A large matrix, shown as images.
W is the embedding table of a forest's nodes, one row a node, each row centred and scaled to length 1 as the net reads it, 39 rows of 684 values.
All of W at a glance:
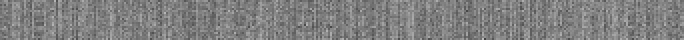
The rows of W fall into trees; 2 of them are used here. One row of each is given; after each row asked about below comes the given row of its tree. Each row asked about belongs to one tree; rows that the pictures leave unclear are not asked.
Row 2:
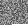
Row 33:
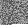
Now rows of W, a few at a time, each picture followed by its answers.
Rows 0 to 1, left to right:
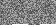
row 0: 2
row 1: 2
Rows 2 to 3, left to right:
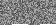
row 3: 33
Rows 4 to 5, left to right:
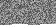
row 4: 33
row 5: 2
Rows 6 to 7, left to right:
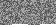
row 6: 33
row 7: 2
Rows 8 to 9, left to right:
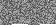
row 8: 33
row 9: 33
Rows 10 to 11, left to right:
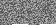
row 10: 2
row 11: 2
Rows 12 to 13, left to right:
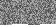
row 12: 33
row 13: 2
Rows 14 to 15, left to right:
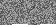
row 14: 2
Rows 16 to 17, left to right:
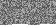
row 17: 33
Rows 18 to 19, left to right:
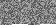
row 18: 33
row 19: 33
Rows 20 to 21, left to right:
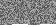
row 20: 2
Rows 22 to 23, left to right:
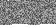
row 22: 33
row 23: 33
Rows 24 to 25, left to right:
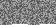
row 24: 33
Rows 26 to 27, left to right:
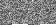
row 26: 2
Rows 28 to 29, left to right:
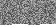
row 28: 33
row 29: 2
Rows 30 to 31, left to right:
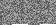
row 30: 2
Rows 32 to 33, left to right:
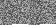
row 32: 33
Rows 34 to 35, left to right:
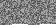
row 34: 33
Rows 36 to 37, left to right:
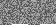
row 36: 33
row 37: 2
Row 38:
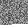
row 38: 33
